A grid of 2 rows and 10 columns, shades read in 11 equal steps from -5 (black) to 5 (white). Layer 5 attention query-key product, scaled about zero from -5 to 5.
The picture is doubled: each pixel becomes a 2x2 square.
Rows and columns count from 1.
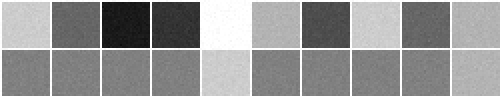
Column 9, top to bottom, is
-1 0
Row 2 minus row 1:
-3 1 4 3 -2 -2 2 -3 1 0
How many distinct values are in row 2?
3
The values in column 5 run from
3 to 5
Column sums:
3 -1 -4 -3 8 2 -2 3 -1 4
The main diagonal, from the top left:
3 0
